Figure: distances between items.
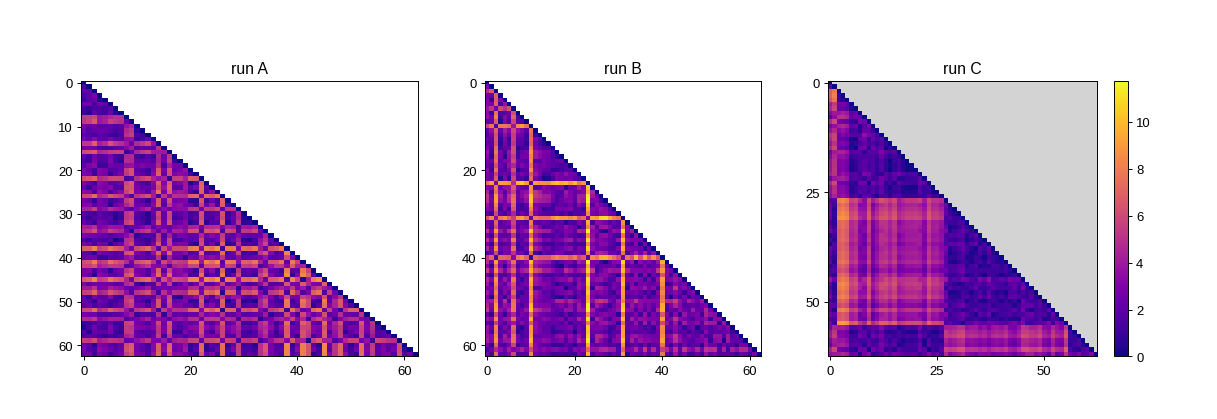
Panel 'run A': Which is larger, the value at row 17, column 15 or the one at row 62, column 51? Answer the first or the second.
the first
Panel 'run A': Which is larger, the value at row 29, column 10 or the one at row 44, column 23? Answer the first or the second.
the first
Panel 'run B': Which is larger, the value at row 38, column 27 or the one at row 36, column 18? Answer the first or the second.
the second
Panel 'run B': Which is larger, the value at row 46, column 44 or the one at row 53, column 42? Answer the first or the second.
the first
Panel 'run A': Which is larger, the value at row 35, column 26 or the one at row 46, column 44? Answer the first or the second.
the first
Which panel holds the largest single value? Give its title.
run B
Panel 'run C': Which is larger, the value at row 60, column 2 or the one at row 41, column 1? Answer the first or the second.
the first
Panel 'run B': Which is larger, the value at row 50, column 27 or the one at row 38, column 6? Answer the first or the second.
the second
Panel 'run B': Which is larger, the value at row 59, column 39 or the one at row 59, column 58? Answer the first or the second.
the first
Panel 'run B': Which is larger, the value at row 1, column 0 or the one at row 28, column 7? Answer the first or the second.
the first
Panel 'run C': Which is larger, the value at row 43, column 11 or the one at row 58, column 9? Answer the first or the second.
the first
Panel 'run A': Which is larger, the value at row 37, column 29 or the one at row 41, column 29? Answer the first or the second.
the first
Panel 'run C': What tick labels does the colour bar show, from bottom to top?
0, 2, 4, 6, 8, 10
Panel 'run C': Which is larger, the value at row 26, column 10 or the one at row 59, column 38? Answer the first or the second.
the second
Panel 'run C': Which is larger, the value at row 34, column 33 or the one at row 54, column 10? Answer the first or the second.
the second
